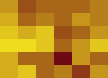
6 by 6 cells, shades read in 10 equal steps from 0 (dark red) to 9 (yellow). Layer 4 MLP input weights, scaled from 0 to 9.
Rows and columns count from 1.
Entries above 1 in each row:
6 6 6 6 5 6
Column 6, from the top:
5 5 6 8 4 6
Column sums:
44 35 33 20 28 34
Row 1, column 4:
4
